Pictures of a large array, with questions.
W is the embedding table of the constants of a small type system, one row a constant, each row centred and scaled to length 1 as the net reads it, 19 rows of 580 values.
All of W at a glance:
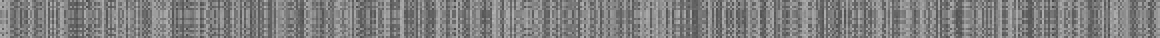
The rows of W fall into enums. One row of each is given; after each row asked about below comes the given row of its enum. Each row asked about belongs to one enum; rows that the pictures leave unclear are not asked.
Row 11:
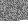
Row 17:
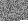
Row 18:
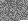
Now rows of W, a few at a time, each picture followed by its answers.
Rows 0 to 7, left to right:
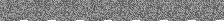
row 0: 17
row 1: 18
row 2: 18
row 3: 17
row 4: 18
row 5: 11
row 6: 11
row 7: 11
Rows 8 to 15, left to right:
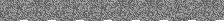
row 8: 11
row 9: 18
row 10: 11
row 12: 18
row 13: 18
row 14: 17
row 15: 18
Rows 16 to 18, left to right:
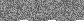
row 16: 11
